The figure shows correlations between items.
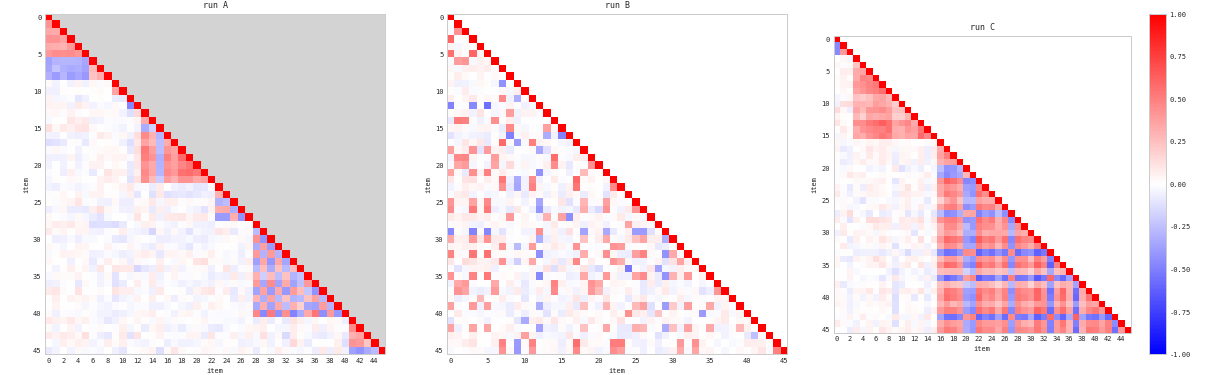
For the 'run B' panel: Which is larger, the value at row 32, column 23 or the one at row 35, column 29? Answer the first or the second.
the first
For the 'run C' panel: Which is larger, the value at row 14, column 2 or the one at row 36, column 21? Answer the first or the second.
the first
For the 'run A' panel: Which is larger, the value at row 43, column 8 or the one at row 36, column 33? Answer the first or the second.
the first
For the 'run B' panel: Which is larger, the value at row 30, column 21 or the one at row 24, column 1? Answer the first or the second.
the first
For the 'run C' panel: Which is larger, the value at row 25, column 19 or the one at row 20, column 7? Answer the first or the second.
the first
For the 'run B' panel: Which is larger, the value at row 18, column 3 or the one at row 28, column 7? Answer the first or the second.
the first
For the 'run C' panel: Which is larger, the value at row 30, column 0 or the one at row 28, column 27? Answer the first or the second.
the first
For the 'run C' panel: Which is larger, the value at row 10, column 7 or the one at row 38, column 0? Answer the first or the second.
the first
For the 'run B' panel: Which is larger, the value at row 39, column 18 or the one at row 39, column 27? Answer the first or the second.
the first
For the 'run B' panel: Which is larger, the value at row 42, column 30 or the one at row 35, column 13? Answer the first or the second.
the first
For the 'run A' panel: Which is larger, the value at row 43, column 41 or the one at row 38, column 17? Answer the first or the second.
the first
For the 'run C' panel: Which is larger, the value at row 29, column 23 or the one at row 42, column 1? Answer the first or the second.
the first
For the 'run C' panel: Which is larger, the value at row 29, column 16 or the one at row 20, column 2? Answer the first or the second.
the first
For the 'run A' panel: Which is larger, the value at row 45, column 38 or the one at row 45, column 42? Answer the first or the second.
the first
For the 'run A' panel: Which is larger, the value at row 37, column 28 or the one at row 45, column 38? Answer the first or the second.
the second
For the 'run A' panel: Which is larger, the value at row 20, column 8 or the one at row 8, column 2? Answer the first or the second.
the first
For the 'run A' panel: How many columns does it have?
46
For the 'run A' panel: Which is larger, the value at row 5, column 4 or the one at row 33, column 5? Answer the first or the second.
the first
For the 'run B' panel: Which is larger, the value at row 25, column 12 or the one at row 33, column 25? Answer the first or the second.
the second
